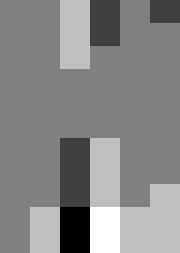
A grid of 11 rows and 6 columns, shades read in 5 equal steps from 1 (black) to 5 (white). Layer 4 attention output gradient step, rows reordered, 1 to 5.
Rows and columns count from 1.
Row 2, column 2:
3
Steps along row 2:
same up down up same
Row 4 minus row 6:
0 0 0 0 0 0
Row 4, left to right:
3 3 3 3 3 3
